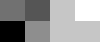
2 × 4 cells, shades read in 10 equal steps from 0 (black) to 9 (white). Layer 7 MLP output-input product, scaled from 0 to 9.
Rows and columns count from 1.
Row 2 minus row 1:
-4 2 0 -2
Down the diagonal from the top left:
4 5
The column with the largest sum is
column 4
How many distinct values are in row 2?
3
